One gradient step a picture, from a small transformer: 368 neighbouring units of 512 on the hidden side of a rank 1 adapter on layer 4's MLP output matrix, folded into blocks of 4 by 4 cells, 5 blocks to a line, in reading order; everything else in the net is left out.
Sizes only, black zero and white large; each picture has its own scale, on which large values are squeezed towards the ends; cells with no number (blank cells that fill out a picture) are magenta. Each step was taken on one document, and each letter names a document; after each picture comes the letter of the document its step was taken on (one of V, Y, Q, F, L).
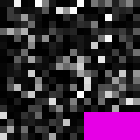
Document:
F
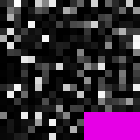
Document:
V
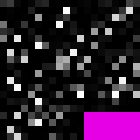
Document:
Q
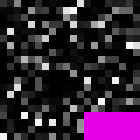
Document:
V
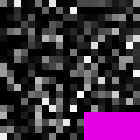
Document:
F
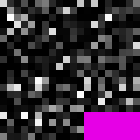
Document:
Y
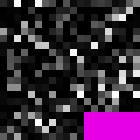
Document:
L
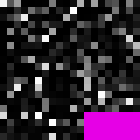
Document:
V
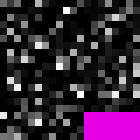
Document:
Q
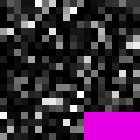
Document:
Y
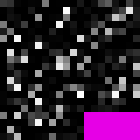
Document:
Q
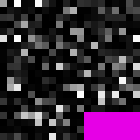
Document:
L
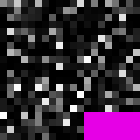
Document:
Y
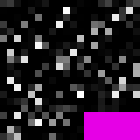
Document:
Q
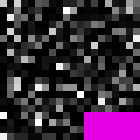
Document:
Y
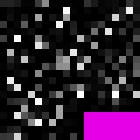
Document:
Q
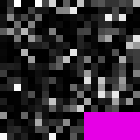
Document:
F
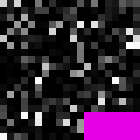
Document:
V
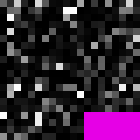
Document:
Y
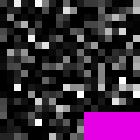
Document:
Q
